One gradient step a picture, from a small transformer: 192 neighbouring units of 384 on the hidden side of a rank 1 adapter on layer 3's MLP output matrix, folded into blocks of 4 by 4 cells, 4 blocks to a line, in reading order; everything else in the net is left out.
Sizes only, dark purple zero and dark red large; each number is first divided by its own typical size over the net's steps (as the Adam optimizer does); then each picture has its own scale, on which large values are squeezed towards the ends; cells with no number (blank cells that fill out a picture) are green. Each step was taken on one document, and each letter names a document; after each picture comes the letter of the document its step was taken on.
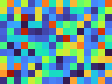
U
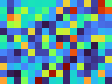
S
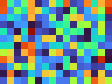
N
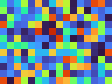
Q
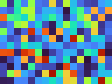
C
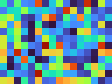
S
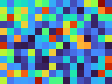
N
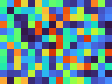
Q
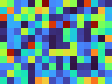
N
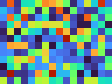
S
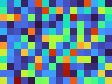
N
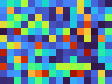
Q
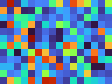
U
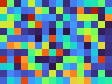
Q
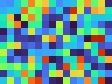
S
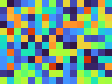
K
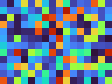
Q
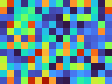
U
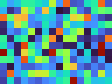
C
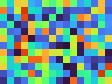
S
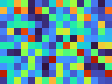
U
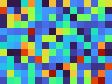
C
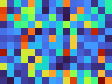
C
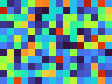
N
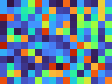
K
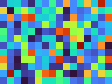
N
